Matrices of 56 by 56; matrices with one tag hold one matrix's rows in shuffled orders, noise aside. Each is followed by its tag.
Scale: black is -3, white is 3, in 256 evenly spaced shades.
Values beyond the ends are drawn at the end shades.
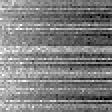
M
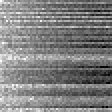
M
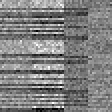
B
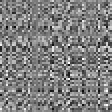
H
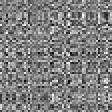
H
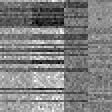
B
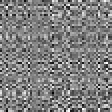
H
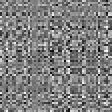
H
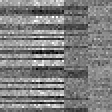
B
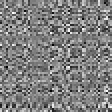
H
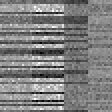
B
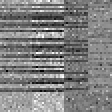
B
